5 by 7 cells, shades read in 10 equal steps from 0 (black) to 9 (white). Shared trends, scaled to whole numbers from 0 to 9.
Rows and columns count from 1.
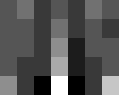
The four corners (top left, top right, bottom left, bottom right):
3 3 5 7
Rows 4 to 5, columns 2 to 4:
2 2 6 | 2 0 9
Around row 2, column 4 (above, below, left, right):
3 5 2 2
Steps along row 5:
down down up down up up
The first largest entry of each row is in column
2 4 4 4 4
